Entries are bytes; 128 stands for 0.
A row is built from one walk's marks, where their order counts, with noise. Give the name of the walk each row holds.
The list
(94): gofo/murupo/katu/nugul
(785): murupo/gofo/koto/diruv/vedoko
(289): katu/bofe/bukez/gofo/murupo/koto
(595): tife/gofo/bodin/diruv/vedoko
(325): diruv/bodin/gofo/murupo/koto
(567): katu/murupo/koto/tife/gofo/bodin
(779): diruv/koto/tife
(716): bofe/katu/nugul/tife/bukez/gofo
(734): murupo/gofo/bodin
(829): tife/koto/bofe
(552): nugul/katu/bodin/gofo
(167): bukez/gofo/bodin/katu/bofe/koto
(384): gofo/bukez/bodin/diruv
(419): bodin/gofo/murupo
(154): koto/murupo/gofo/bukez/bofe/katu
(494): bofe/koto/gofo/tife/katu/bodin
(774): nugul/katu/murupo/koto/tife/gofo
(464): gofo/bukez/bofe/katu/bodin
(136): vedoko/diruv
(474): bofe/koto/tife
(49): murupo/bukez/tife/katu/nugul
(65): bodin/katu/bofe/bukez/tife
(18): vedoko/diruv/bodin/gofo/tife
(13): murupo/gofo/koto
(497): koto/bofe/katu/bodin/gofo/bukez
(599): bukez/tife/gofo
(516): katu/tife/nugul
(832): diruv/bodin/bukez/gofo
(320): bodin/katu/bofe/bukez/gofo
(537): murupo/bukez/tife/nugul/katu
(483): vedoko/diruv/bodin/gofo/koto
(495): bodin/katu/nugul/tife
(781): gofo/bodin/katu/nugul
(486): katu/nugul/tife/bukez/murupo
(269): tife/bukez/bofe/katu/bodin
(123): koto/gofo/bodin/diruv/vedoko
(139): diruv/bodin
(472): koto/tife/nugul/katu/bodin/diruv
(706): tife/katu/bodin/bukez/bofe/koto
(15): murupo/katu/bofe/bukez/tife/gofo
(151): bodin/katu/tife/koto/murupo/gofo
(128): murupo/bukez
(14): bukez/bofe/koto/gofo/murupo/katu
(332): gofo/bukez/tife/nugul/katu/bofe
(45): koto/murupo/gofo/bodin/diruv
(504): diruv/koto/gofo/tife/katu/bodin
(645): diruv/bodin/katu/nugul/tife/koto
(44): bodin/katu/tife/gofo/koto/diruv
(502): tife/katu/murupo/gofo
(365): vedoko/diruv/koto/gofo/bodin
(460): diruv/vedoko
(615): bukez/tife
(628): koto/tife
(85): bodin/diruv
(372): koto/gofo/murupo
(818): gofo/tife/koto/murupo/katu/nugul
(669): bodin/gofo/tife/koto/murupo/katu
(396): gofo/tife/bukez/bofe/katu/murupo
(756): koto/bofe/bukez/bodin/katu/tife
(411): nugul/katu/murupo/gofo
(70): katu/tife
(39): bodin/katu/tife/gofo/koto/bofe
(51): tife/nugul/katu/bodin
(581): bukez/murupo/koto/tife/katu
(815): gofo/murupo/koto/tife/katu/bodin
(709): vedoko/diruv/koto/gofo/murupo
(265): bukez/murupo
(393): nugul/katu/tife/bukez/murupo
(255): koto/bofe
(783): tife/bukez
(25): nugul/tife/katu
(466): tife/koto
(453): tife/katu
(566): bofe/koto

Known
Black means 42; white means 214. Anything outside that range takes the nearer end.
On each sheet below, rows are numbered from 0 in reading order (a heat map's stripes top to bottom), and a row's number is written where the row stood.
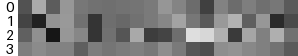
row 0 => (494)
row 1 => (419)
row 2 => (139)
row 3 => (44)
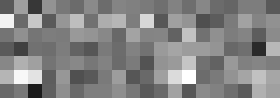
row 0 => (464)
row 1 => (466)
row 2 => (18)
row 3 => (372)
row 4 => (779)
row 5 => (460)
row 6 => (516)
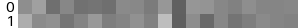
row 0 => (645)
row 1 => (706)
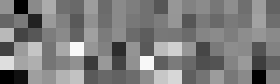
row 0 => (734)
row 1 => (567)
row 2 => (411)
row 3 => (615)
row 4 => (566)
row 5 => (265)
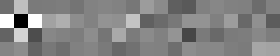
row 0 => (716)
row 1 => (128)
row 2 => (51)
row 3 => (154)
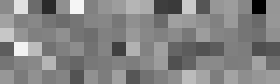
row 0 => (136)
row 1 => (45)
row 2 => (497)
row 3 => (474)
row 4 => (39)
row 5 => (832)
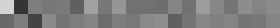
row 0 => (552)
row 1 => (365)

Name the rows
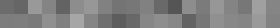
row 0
(537)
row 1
(14)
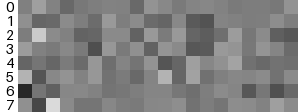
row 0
(756)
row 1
(774)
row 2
(495)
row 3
(320)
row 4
(781)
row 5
(167)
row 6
(396)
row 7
(785)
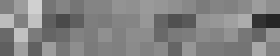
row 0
(595)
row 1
(85)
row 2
(472)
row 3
(332)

